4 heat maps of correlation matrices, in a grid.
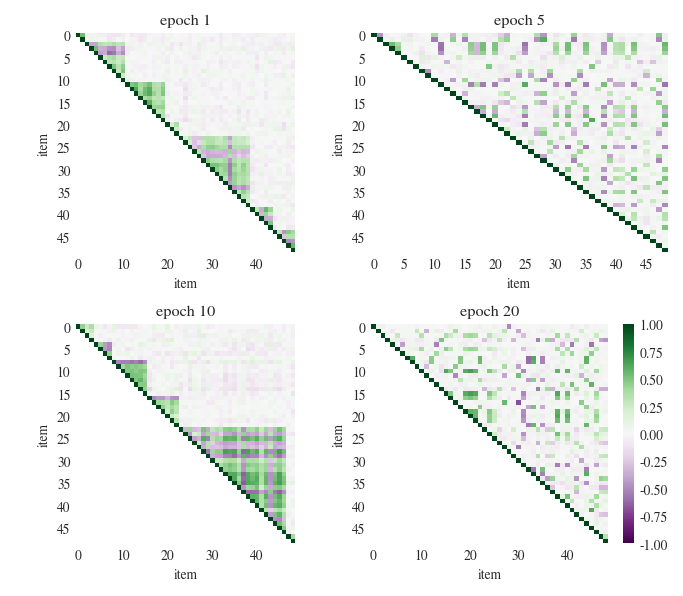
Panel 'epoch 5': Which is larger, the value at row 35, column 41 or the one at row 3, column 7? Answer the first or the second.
the first
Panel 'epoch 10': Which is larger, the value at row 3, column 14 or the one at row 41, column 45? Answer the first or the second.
the second
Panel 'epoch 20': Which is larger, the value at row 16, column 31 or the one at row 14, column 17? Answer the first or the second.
the second
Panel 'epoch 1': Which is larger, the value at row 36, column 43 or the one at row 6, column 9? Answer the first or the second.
the second
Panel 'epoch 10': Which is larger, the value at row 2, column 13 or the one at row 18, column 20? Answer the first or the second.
the second
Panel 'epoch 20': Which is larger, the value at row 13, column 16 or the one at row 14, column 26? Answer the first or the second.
the second
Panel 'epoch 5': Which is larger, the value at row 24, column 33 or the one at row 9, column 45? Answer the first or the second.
the first
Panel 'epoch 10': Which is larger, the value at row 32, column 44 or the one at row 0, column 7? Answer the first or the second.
the first
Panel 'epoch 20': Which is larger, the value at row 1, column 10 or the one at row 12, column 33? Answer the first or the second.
the second
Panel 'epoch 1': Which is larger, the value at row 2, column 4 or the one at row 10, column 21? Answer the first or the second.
the second
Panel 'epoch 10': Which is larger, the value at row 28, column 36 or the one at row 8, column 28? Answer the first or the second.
the first
